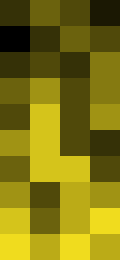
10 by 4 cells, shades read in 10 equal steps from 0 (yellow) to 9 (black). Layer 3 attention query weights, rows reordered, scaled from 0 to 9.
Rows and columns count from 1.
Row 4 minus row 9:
4 -2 4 4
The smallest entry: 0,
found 3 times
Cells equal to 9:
1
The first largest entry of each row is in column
4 1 1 3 1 4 4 2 2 2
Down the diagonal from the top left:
7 7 7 4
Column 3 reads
6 5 7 6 6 6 1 2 2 0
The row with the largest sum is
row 2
